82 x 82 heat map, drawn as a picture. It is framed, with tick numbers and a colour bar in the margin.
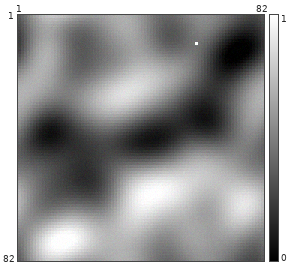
One lone cell stands out, far higher than its neighbours. The bottom middle is the ninth with the highest average. The field is smooth, with broad soft blobs.
